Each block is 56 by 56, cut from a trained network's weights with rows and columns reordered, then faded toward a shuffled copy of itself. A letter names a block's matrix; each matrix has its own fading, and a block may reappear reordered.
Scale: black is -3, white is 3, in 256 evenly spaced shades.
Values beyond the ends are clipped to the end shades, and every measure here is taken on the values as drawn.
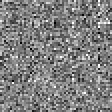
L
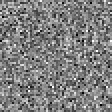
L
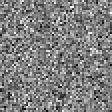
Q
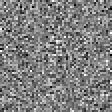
L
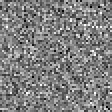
Q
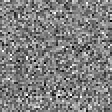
L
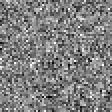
L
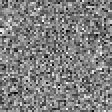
Q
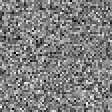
Q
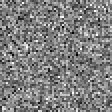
Q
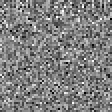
L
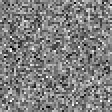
Q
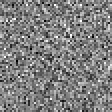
L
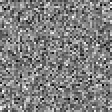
Q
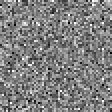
L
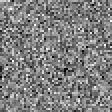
Q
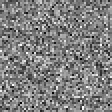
Q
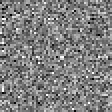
L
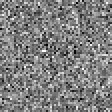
Q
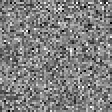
L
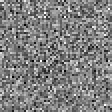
L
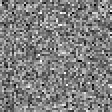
L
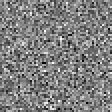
L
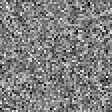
Q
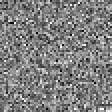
L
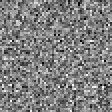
L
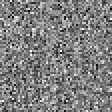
Q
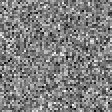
Q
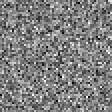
Q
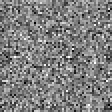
Q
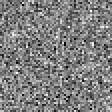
Q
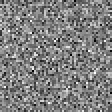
Q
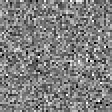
L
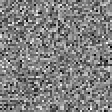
Q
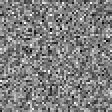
L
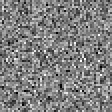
L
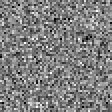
L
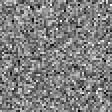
L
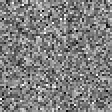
Q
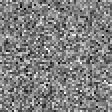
Q
